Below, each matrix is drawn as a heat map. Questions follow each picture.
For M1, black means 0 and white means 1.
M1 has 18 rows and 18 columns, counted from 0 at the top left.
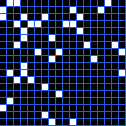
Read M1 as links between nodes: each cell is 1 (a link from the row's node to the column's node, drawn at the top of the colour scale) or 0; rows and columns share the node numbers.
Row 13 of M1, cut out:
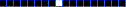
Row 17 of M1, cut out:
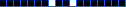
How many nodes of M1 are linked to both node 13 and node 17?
0
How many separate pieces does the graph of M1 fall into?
1
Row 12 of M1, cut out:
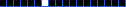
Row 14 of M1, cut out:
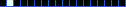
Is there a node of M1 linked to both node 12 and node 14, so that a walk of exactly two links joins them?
no
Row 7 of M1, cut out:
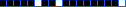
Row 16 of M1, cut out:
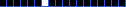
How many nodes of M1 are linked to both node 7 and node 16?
0
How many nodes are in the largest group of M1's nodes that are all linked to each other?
2
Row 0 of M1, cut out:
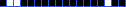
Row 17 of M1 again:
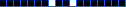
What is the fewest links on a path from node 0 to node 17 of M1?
3
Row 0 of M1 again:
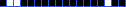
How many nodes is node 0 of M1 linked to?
3
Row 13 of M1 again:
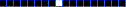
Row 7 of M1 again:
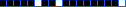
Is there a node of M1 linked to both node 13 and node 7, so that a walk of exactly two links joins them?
yes
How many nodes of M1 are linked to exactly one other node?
6
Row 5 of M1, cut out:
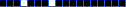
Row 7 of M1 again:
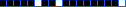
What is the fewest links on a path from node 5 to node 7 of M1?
1
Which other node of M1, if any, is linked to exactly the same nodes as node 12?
node 16
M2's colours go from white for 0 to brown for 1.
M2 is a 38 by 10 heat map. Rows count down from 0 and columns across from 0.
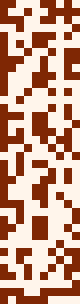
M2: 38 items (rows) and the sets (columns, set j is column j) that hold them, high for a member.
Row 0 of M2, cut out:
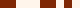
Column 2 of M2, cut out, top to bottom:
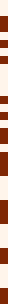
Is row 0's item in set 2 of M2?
no
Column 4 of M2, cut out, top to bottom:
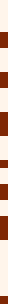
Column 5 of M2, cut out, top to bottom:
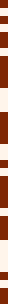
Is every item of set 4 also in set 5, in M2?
yes
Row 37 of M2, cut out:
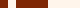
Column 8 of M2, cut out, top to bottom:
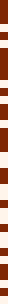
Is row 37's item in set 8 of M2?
no
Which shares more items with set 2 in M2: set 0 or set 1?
set 0
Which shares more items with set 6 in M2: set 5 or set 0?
set 0
